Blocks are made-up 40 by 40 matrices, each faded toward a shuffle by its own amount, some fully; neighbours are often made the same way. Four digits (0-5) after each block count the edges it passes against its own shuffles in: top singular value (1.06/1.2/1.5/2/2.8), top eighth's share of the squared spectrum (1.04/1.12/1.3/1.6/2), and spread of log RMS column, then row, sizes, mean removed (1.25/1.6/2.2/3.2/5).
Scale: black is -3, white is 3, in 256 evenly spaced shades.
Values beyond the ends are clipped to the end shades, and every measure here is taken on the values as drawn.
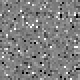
0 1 0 0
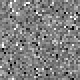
0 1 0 0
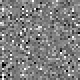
1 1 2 0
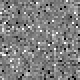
0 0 0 0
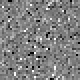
0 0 0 0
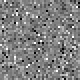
0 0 0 0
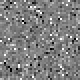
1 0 0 0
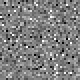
0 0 0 0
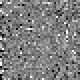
1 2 2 0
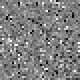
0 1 0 1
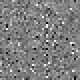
1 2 1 0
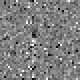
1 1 1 0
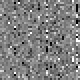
2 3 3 0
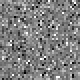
1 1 2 0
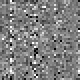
2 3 3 0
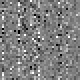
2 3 3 0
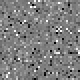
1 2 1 0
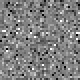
2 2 0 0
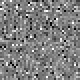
2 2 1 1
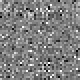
3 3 1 1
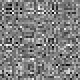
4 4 2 2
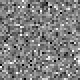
1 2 0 0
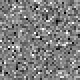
0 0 1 0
